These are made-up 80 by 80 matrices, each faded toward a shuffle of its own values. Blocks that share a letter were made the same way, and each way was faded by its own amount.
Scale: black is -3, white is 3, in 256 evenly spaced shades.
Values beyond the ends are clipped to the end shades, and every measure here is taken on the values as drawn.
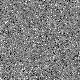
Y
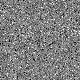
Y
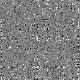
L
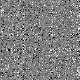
L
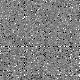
L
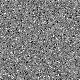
Y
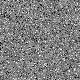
Y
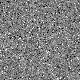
Y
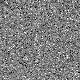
Y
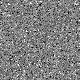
Y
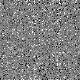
L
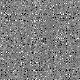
L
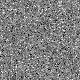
Y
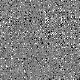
L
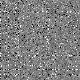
L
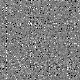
L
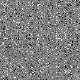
L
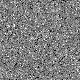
Y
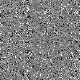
L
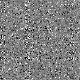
L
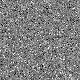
Y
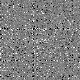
L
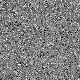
Y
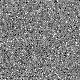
Y
